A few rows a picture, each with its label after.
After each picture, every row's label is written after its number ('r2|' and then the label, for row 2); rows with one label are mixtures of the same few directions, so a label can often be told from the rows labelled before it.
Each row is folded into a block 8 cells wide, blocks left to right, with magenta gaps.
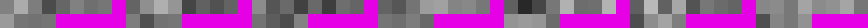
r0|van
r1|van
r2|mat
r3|van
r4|van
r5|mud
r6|van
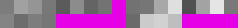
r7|van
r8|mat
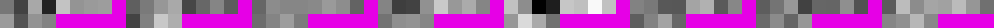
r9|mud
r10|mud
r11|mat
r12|van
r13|van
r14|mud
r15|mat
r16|mat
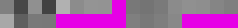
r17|mud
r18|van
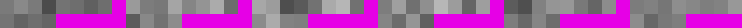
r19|mat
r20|van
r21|van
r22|mat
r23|van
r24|mat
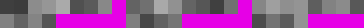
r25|van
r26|van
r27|van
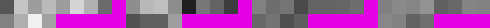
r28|mat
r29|van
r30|mat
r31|mud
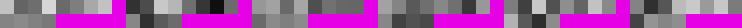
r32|mat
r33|van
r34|mud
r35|mat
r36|mud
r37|van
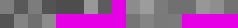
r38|mat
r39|van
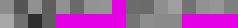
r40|mud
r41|mat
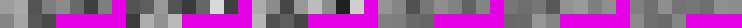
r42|mud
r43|mat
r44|mat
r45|mud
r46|mud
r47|mud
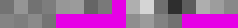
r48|mat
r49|van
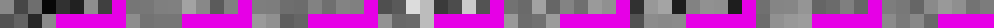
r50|mat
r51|mat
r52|mud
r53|mud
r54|mud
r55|mat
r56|mud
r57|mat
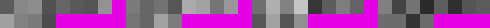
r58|van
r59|mud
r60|mud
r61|mat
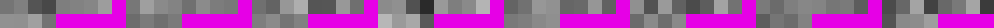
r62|van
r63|van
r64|mud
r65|van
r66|mud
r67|mat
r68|van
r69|mat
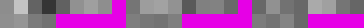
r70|van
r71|van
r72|mat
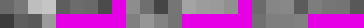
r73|van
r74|van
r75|mat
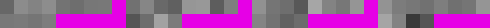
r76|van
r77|mud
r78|mud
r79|mud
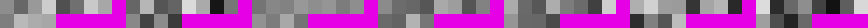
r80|mat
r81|mat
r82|mat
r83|mud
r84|mat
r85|van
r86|mat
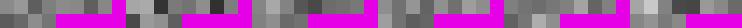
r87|mud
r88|mud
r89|van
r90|mud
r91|mud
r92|van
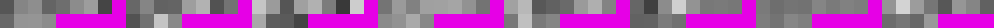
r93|mat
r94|mud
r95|mat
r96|mat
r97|van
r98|van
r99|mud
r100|van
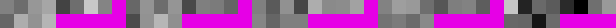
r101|mat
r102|mud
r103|mud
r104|van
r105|mat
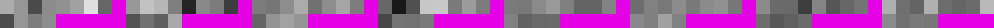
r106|van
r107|van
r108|mat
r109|van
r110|van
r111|mat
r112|mat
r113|mat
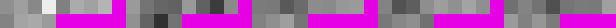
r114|mat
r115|mat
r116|van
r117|van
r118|van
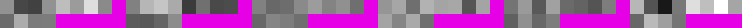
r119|van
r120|van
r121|van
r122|mat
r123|mud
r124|van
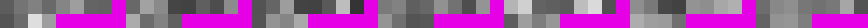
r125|mud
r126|van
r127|mat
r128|mat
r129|van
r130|van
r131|mat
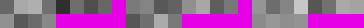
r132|van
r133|mud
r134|mat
